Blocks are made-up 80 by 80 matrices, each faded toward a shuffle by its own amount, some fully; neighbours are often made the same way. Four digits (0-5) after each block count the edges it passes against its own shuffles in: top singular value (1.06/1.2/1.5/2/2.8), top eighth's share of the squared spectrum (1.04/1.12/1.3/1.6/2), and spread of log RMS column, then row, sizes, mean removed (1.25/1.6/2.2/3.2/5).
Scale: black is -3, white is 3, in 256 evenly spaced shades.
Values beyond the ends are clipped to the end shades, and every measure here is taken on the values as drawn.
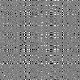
5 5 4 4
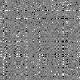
4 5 3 3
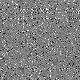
3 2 0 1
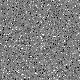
1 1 0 0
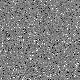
1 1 0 0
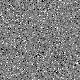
3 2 1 0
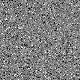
3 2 0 0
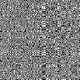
4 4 2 3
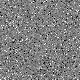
2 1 0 0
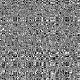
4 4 2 3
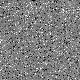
0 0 0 0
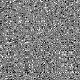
4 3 1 2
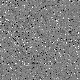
1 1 0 1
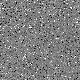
0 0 0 0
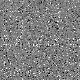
2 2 2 2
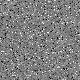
0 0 0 0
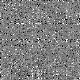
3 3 2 3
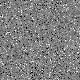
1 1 0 0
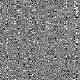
4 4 3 2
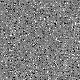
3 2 1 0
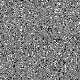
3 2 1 1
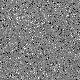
0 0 0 0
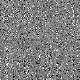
3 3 2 1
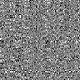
4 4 2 2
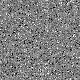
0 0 0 0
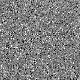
3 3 1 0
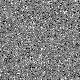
2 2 0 0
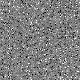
3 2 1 0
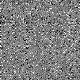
3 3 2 1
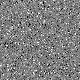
2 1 0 0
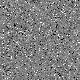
2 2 1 0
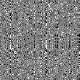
4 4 3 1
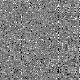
4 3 2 1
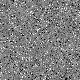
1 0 0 0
